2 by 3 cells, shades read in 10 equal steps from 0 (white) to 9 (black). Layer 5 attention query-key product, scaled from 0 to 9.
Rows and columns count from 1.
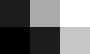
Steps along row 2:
down down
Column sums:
17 11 2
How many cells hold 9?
1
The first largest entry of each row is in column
1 1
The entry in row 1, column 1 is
8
